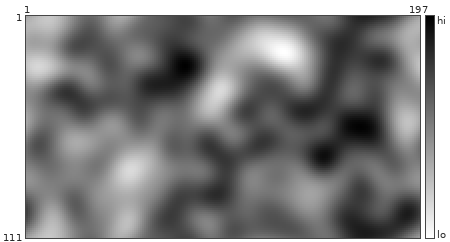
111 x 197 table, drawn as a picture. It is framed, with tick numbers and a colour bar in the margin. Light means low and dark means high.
Odd rows or columns: none. Average level on the scale: 60%. Ninth with the highest average: middle right. Grain: smooth.
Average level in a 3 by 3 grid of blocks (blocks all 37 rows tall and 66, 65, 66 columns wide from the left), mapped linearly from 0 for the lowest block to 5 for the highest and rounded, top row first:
223 | 235 | 044
